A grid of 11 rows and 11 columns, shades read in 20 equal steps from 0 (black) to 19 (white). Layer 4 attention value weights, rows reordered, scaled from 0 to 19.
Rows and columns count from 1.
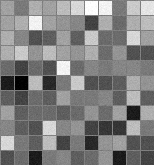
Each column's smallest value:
2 0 2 3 5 7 3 4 2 2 5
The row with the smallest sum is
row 11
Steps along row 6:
down up down up up down same up up down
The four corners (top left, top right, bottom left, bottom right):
12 17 6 5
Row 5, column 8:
9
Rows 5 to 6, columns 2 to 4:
5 8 6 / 0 14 3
